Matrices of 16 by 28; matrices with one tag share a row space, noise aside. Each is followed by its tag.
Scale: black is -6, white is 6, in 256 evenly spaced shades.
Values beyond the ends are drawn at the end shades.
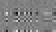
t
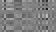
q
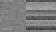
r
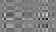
q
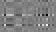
q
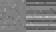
r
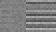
r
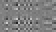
t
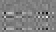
q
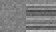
r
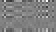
q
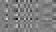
t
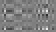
q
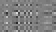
t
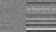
r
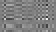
q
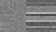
r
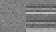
r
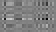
q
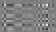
q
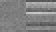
r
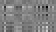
q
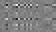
t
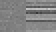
r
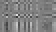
t
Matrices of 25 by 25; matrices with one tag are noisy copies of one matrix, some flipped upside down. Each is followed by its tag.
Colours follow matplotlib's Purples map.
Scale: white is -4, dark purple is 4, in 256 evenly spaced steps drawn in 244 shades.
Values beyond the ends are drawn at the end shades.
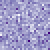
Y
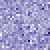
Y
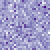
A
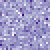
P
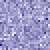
P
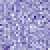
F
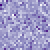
P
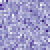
P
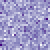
P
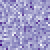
P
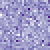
Y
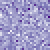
Y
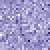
Y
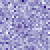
A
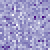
F
